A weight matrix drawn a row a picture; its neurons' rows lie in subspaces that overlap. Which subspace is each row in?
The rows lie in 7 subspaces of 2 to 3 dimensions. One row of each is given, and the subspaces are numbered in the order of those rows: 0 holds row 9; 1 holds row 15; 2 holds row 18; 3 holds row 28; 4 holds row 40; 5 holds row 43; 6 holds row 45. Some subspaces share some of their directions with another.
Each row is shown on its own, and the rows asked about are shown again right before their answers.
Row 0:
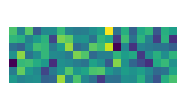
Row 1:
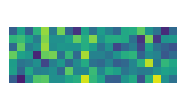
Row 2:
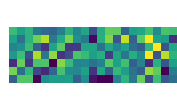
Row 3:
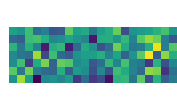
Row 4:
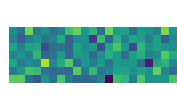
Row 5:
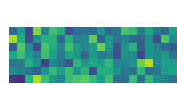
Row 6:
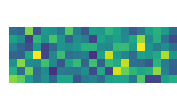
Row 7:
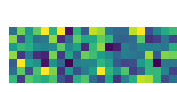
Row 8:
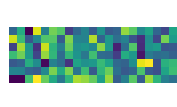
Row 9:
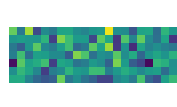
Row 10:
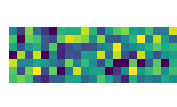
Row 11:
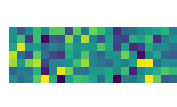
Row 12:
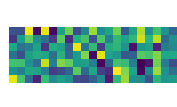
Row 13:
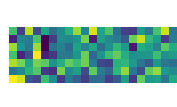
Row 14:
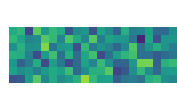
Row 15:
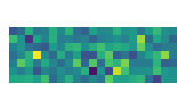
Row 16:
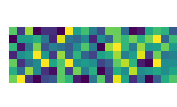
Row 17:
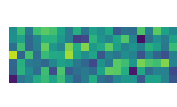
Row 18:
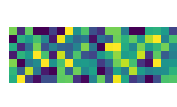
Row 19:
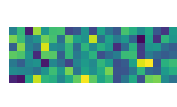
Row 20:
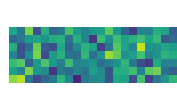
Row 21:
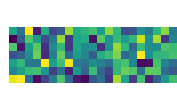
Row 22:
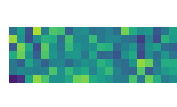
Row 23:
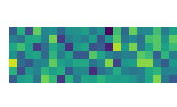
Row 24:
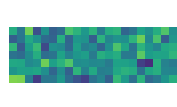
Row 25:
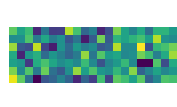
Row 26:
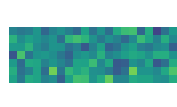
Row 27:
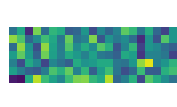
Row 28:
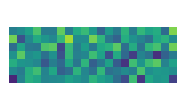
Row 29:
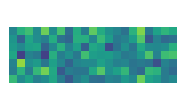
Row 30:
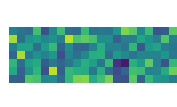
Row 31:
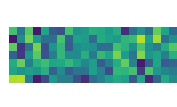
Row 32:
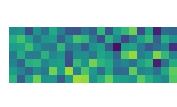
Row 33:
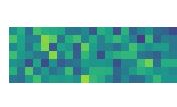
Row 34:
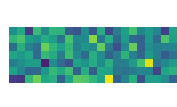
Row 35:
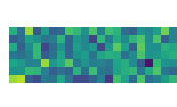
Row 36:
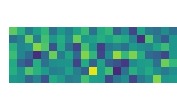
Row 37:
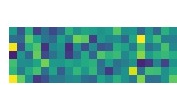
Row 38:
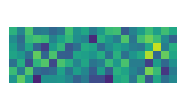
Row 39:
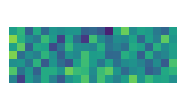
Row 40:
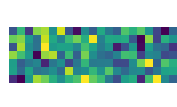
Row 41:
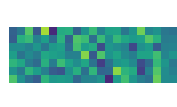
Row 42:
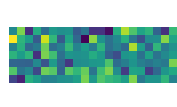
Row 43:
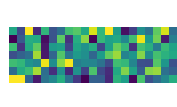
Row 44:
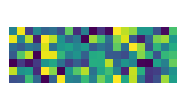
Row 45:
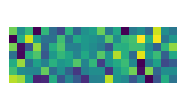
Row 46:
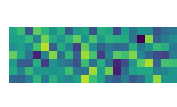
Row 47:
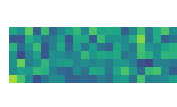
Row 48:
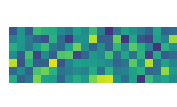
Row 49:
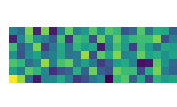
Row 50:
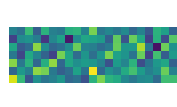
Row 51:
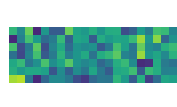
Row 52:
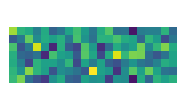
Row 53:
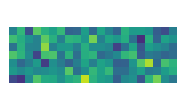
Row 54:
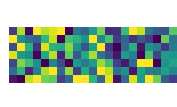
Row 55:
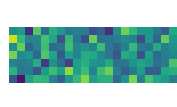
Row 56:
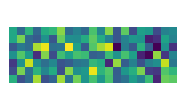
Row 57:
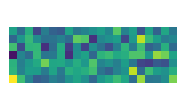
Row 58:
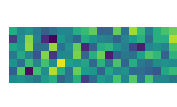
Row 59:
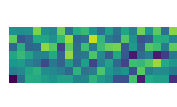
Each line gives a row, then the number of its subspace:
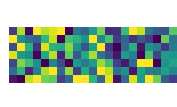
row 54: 2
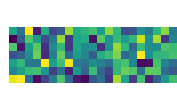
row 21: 5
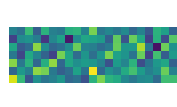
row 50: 0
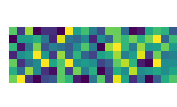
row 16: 2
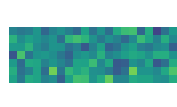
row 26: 3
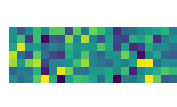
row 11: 5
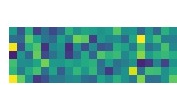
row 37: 3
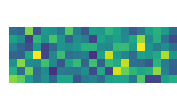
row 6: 1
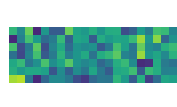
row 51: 6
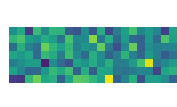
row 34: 6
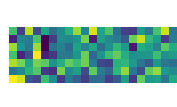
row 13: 5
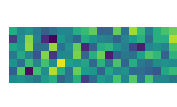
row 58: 1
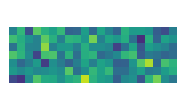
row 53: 4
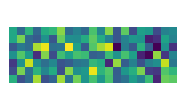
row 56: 0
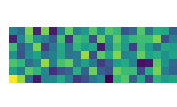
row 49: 4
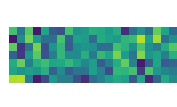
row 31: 6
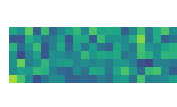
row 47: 2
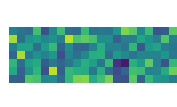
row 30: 3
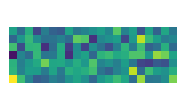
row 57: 3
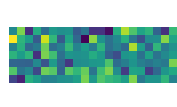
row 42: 5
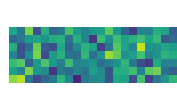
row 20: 1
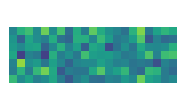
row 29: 2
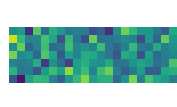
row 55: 5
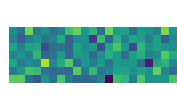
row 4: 6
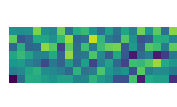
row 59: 3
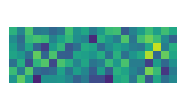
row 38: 0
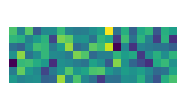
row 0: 0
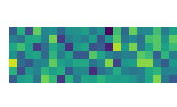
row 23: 0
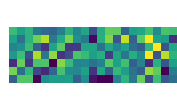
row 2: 0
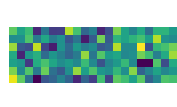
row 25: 5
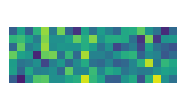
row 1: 4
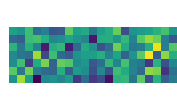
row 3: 0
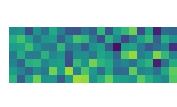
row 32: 3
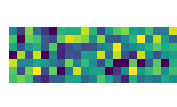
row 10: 3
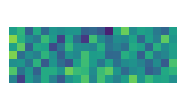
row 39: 5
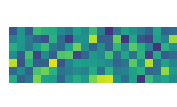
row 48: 0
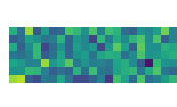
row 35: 6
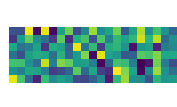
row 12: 4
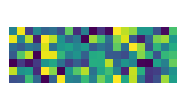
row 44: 5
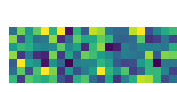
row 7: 2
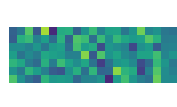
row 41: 4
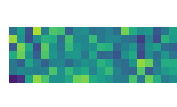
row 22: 6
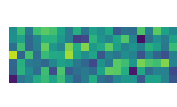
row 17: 3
